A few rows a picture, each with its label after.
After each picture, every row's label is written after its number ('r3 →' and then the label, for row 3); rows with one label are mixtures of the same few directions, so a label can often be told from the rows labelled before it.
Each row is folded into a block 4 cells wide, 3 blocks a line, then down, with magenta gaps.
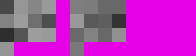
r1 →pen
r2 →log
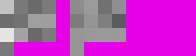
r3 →pen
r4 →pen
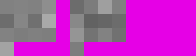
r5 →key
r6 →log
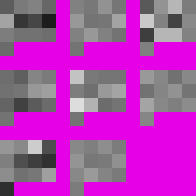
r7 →log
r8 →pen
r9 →pen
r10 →pen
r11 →pen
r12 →pen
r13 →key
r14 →pen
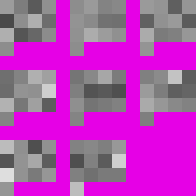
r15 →pen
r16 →pen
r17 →pen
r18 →log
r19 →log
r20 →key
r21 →pen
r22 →key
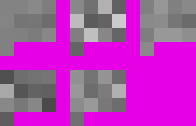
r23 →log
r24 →pen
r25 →pen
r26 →log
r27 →pen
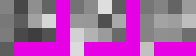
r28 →pen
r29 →key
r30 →key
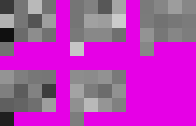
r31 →pen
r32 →key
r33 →log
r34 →key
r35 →pen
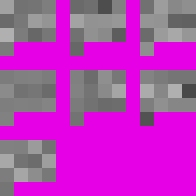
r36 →pen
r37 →log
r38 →pen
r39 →log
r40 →pen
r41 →key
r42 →pen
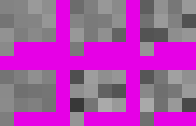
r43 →log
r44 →log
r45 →pen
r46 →log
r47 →pen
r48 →log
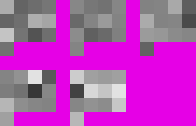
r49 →pen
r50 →pen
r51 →key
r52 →key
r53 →log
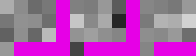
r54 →log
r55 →key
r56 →log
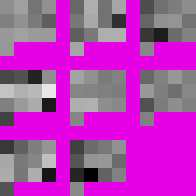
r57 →pen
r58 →pen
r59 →pen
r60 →log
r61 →pen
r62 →pen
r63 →log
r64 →pen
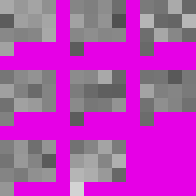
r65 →log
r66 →key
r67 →pen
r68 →pen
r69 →key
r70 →log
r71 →pen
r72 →key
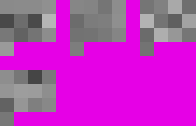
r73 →key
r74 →key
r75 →pen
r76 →log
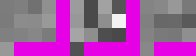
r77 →key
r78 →pen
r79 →log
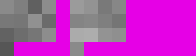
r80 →key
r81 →pen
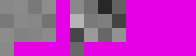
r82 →pen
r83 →log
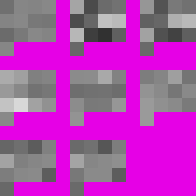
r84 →pen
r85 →pen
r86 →pen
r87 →pen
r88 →log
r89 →key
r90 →log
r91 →log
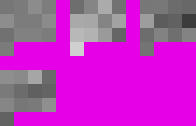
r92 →pen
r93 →key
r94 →log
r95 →key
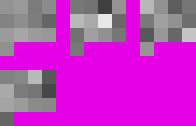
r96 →pen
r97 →key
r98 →log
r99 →key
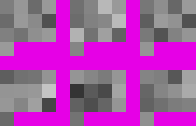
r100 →pen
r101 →log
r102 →pen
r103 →log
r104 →key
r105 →key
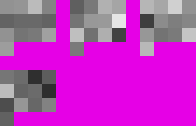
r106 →log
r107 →log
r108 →log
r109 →log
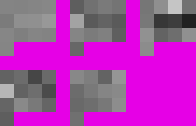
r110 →log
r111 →log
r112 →log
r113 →log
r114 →key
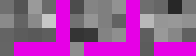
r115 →pen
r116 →pen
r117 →log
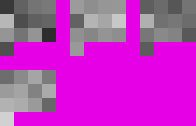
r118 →log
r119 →log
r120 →log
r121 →key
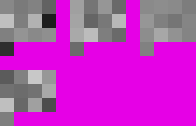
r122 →key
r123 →pen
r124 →pen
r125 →log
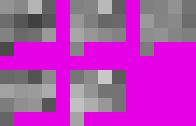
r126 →key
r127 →key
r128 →key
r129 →log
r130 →key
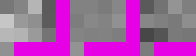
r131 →key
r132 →key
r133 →pen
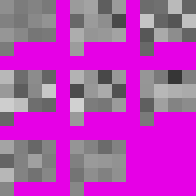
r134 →pen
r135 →pen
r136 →pen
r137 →pen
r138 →pen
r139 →log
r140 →pen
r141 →log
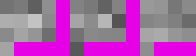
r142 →key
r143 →key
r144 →pen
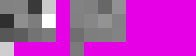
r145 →key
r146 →key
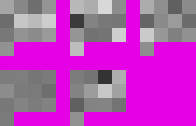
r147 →log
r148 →log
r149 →pen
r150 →log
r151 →key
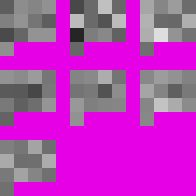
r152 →pen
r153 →pen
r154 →pen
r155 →key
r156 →key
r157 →pen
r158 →pen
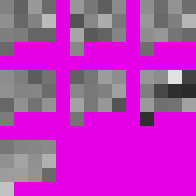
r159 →pen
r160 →pen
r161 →pen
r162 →log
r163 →log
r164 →key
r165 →key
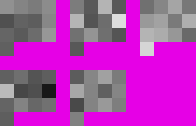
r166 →key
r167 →pen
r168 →key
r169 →log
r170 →pen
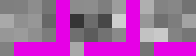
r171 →key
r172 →key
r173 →pen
